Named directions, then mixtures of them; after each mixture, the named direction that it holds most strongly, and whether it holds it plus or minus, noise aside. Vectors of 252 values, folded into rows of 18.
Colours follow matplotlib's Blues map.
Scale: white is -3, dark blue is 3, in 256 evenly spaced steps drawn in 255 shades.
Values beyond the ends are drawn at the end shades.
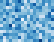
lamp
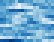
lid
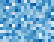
lamp, plus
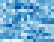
lid, minus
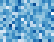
lamp, plus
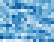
lid, minus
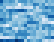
lid, plus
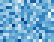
lamp, minus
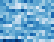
lid, plus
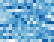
lid, minus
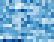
lid, plus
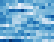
lid, plus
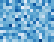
lamp, plus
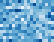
lamp, plus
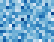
lamp, minus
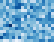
lamp, plus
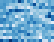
lid, plus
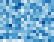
lamp, plus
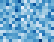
lamp, plus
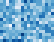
lamp, minus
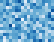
lamp, plus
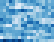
lid, plus
